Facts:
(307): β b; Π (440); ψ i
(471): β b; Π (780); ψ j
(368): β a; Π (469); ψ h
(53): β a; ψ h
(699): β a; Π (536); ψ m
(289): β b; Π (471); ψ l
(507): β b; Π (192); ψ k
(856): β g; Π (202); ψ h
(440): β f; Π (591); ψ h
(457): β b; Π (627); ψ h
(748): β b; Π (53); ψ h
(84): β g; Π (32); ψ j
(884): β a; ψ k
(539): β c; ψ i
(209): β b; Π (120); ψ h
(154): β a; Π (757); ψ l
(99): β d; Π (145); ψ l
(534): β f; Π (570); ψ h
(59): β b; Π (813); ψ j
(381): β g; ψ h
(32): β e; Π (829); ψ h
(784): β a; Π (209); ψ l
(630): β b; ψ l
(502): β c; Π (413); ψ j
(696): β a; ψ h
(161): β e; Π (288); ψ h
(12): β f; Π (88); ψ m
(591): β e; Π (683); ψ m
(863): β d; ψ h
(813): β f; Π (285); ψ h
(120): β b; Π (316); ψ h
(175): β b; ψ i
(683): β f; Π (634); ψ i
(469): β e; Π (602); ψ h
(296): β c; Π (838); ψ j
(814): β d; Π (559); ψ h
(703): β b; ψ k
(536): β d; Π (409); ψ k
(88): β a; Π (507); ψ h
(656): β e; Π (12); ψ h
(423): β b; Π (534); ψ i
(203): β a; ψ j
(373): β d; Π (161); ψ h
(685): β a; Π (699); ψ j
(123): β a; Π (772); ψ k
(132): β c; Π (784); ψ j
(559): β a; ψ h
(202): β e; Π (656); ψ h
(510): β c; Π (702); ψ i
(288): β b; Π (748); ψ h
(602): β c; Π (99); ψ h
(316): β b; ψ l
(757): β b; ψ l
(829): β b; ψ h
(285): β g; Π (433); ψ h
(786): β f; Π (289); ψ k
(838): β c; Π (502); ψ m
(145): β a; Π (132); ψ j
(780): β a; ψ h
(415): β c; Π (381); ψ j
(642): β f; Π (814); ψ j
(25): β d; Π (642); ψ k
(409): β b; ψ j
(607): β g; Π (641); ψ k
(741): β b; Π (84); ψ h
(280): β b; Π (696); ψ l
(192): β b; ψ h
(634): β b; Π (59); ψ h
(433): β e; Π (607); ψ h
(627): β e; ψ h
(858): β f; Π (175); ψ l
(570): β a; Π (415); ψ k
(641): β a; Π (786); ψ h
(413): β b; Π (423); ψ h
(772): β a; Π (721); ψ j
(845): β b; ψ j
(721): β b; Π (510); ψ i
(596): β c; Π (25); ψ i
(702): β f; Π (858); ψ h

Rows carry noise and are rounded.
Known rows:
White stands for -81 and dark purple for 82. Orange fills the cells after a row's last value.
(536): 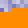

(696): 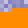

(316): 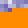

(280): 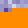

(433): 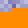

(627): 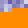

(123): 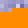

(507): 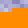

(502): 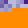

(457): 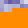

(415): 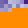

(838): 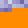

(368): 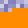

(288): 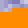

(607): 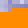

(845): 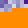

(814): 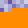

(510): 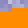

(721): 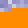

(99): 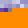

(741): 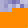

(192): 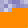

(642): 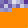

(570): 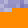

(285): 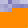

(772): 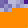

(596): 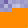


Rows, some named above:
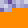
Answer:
(373)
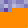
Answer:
(154)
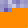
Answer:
(630)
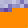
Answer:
(12)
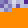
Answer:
(84)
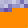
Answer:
(12)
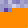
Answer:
(280)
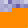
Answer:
(381)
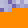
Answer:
(863)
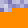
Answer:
(25)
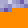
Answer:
(699)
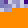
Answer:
(471)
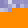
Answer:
(175)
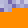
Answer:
(863)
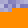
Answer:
(641)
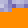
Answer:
(786)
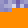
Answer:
(757)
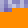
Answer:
(289)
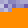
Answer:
(780)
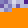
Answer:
(84)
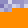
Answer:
(307)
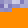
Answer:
(683)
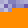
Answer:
(780)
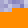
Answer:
(634)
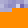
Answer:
(123)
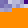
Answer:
(132)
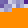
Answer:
(59)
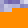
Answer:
(457)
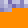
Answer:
(440)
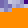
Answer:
(145)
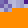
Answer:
(685)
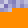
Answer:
(602)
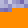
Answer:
(838)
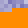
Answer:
(88)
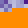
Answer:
(685)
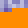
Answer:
(289)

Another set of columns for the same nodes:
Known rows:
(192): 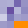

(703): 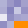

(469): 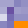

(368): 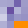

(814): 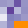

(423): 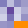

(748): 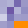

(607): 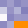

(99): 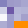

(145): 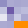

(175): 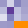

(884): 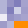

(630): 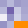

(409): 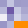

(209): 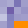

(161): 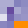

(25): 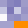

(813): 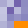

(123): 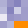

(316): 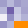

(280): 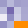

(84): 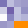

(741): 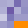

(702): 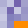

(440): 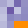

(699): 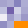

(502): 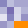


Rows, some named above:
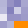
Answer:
(123)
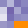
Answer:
(285)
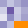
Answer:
(59)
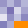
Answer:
(838)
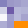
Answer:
(99)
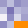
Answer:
(289)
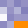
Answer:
(607)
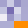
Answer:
(858)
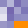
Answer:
(285)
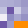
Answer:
(591)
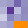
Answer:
(88)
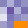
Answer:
(856)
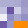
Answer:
(591)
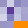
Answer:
(307)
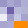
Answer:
(784)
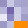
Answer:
(296)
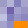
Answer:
(602)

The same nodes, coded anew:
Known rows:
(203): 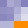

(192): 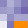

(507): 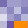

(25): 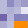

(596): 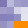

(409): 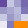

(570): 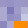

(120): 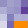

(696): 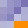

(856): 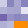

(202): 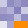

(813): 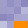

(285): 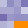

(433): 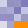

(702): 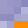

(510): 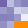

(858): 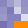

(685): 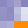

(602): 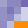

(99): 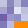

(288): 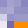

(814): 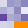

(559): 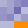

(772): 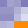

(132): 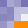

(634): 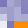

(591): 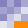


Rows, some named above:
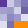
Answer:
(175)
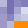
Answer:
(368)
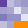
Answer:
(683)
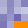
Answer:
(607)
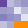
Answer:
(683)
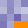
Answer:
(607)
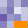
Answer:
(99)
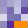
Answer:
(289)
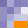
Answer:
(838)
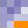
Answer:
(699)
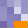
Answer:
(858)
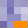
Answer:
(123)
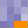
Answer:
(786)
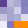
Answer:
(59)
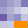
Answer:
(84)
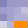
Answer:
(440)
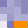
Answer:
(634)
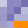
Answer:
(641)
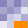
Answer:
(591)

